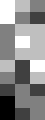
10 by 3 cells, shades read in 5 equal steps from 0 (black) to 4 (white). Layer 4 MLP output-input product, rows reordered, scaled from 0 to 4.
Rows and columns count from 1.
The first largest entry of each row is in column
1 1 2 2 2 3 3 2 2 3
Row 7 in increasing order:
1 2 3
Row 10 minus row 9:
0 -1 0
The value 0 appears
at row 9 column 1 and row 10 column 1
